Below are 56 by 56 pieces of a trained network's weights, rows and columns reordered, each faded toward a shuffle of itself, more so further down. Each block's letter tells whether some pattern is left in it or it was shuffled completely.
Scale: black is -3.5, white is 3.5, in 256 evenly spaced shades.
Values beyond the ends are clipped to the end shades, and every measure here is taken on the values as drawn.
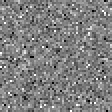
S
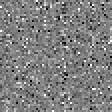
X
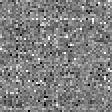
X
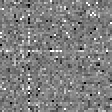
X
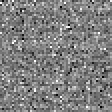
X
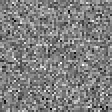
X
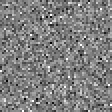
S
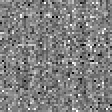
X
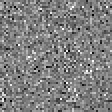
X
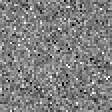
S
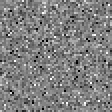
S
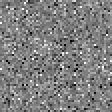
X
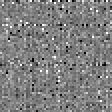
X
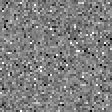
S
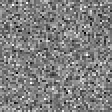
S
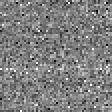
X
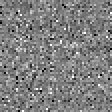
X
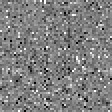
X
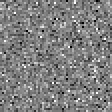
S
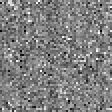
X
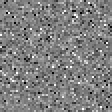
S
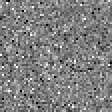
S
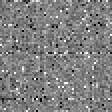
X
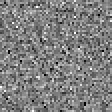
S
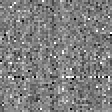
X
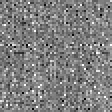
X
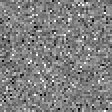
S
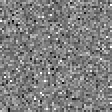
S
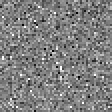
S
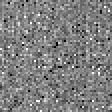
X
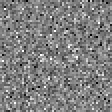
S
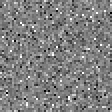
S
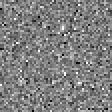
S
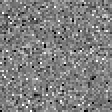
S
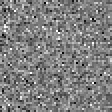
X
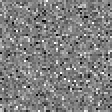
X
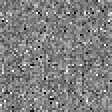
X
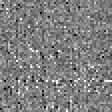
X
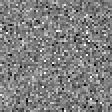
S
